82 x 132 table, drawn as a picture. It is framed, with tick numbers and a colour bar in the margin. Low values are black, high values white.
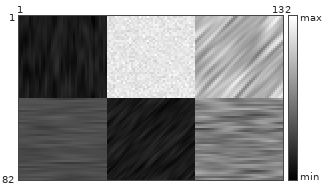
It is made of 2 by 3 panels. Panel 1,1: very low, streaked downward, faint in contrast. Panel 1,2: very high, fine-grained, faint in contrast. Panel 1,3: high, slanting up to the right. Panel 2,1: low, streaked across, faint in contrast. Panel 2,2: very low, slanting up to the right, faint in contrast. Panel 2,3: middling, streaked across.
